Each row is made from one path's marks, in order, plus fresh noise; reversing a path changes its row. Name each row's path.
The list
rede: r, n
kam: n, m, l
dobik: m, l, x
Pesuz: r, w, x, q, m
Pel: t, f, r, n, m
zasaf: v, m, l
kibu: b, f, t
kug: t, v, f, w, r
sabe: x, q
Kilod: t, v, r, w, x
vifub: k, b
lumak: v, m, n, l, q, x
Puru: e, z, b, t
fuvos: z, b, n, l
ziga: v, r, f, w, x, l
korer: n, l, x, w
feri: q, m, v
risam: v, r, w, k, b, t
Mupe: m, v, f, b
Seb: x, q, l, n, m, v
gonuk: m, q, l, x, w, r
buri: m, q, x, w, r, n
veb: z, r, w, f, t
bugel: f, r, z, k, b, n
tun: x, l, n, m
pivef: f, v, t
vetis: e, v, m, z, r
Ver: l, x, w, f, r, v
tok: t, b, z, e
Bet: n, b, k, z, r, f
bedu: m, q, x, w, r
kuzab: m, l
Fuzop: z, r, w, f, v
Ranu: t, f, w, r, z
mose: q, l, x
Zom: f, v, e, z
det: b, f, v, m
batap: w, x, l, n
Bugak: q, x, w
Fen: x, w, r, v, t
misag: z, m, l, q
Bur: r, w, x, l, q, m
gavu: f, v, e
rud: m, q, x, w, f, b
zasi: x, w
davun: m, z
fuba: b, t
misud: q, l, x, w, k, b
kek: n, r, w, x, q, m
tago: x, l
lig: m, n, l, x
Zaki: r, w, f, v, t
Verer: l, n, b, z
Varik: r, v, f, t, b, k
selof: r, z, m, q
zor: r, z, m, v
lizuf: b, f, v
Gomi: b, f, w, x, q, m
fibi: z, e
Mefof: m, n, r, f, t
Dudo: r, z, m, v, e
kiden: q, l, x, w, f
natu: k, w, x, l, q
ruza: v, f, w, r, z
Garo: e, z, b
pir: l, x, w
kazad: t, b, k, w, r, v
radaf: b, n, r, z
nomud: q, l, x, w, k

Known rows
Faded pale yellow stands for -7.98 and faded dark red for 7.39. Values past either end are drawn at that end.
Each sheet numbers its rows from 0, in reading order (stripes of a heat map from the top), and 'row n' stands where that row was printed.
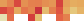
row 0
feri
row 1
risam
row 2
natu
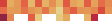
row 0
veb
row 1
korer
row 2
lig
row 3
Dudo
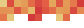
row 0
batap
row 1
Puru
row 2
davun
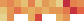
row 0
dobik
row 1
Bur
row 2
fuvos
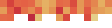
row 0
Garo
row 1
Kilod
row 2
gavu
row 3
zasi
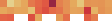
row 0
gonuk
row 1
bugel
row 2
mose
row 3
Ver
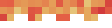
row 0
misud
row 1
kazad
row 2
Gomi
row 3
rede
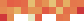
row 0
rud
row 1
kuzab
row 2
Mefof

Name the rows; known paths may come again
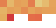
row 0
Bur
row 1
gonuk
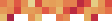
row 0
Dudo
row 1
batap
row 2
radaf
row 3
selof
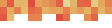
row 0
pir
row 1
sabe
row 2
bedu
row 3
Pesuz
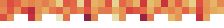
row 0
kibu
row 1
Zaki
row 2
zasaf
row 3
veb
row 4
kam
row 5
Ranu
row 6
tago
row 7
Bugak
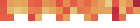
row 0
natu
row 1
misud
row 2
Varik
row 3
mose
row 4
ruza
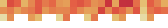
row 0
Seb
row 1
vifub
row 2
zor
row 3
davun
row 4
Mupe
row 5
tun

